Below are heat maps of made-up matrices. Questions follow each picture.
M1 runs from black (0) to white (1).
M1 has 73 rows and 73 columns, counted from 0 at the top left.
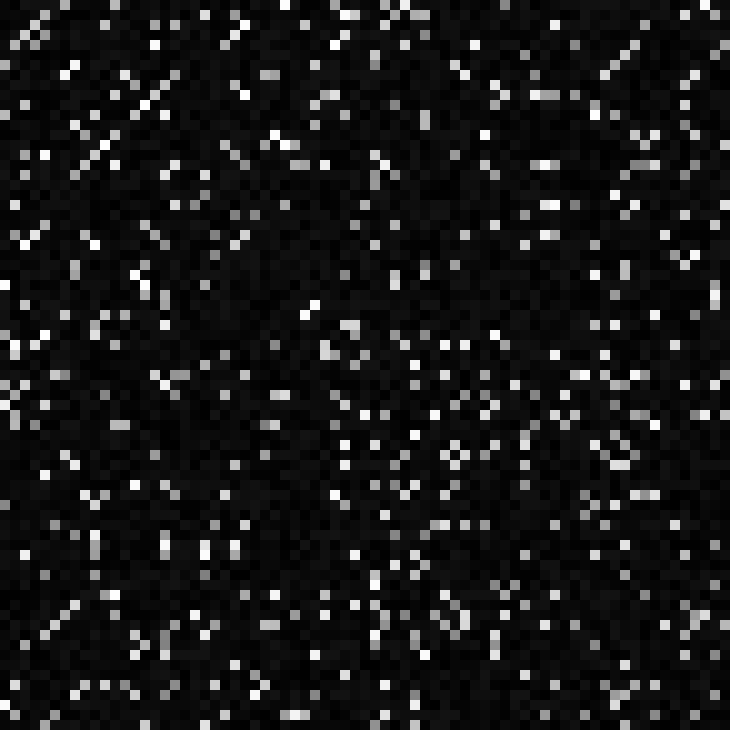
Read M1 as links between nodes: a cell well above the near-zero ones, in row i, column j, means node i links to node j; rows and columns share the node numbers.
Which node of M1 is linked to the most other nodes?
node 16
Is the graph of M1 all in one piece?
yes
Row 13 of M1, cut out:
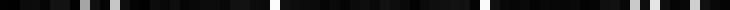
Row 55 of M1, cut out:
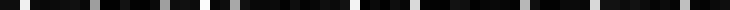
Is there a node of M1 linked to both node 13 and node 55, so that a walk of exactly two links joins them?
no
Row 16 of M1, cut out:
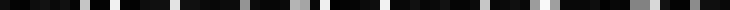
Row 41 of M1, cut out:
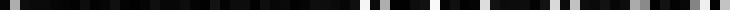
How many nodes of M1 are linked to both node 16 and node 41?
6
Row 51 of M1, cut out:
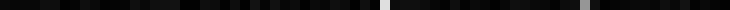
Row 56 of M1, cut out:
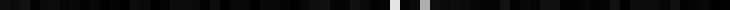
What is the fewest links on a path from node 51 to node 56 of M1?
5
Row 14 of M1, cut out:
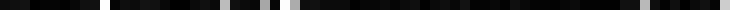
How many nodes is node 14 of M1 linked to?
7
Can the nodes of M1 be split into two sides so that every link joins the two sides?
yes
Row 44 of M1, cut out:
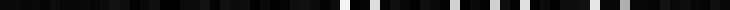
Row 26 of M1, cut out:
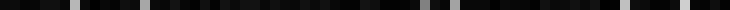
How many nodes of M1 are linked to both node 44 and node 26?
2
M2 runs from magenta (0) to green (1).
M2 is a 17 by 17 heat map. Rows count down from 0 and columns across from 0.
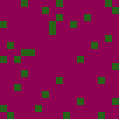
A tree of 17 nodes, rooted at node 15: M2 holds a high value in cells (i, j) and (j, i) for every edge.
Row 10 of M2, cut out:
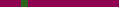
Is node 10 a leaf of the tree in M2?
yes
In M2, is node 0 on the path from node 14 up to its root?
yes
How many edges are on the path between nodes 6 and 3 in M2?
7
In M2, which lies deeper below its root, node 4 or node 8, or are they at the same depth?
node 4
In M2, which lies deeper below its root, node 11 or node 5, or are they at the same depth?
node 11
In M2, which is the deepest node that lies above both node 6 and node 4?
0
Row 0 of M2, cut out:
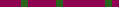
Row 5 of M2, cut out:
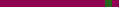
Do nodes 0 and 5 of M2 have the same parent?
yes
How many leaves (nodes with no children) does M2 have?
6
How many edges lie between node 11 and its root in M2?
3
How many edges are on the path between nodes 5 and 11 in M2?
4
